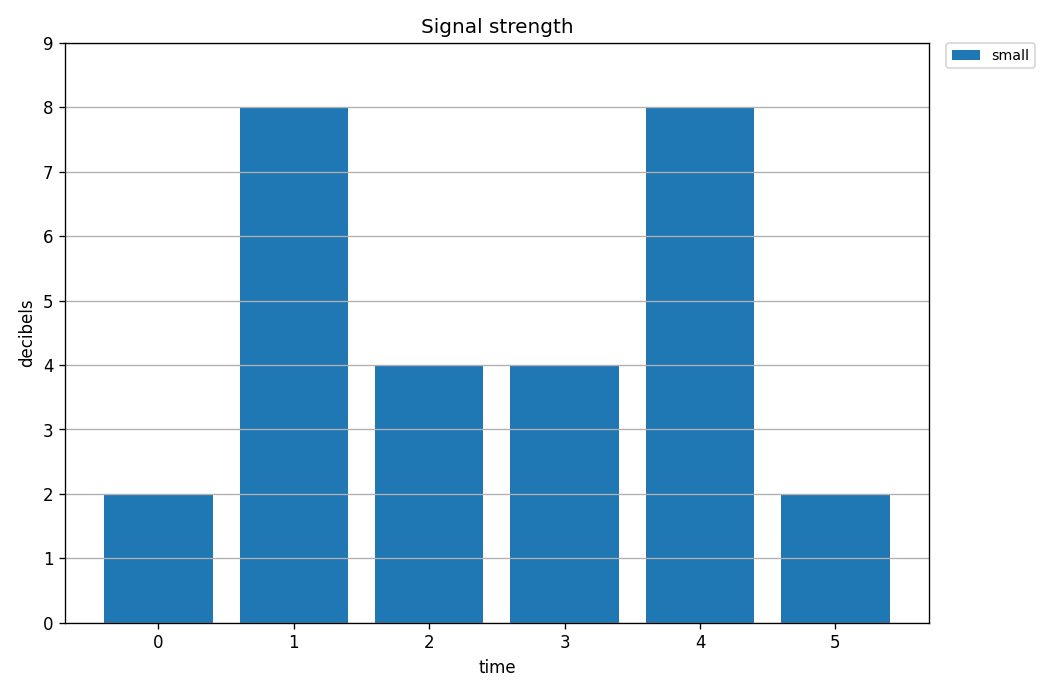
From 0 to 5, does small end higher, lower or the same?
the same
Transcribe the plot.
Title: Signal strength
x-axis: time, ticks 0 1 2 3 4 5
y-axis: decibels, ticks 0 1 2 3 4 5 6 7 8 9
Legend: small
Values:
small: 2 8 4 4 8 2
